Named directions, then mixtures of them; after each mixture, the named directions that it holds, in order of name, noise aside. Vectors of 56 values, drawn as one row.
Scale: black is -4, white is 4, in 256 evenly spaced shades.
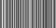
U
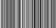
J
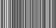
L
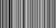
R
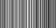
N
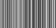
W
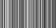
L, N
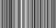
J, R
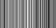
N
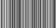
J, L, U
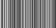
J, L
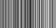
J, N, U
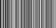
J, L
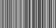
W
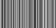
J, U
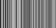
J, L, W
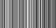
L, N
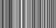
J, R, W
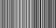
J, N, W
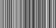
W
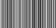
J, W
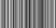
R, U, W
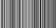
J, L, N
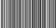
J, L, W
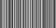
L, R, U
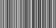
U, W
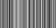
N, R, W
